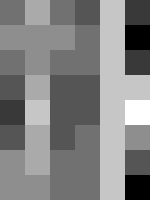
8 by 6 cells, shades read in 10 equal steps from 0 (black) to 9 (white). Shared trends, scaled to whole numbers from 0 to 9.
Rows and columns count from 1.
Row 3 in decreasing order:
7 5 4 4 4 2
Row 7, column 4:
4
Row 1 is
4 6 4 3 7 2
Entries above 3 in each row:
4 5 5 3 3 4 5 5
